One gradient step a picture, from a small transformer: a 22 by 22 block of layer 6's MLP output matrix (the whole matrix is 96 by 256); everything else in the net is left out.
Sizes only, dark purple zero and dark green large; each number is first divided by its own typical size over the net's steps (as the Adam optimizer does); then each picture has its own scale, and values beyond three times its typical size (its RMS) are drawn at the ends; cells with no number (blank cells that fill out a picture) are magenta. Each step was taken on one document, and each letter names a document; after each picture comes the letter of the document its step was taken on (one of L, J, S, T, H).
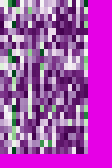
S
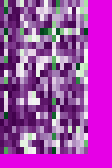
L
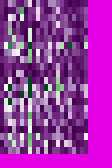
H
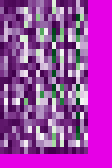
L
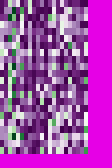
S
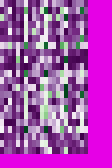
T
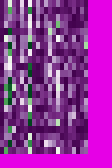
H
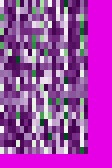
T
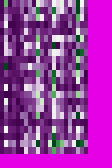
L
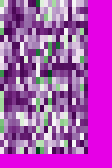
T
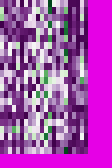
T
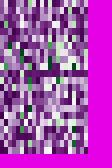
H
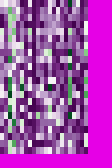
S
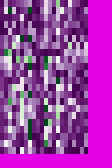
H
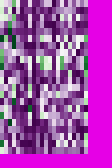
S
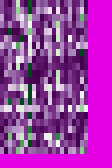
H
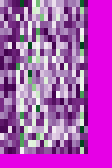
T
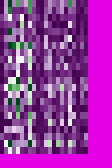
H
